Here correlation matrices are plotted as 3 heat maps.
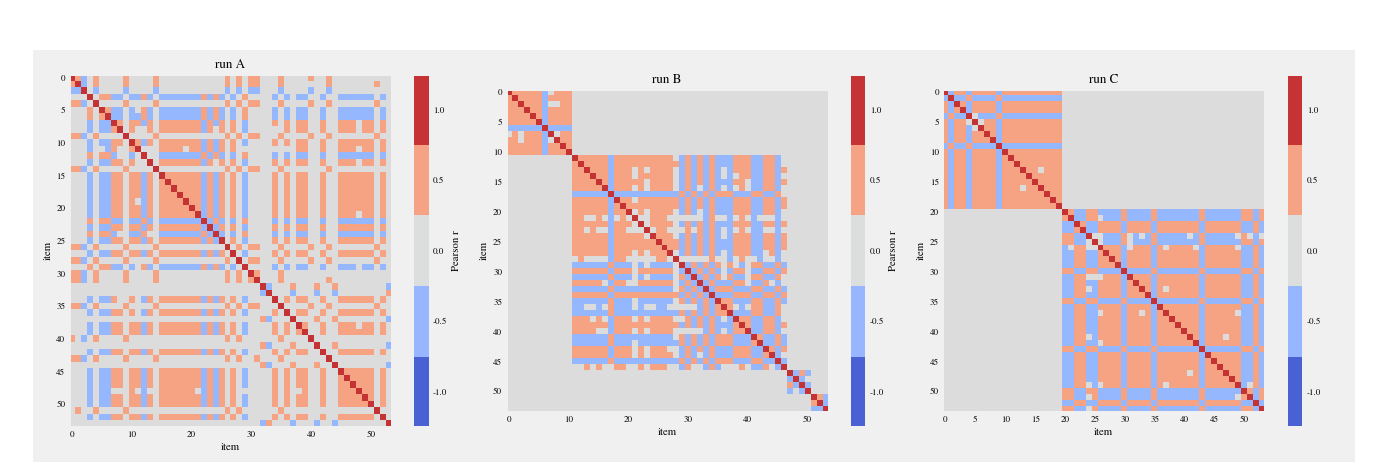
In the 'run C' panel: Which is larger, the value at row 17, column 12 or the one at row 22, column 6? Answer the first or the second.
the first
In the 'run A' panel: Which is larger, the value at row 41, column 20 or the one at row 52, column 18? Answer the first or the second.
the second
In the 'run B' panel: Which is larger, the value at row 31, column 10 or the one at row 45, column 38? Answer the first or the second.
the first
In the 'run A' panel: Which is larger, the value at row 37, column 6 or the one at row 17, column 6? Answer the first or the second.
the first
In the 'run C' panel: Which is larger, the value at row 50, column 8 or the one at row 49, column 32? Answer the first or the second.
the second
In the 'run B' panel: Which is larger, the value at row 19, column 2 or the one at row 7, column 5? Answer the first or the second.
the second
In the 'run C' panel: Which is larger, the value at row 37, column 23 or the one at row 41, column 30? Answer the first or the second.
the first
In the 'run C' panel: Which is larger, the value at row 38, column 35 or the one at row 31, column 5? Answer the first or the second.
the second
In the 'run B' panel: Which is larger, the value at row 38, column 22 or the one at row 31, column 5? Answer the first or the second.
the first
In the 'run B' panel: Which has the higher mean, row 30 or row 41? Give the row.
30
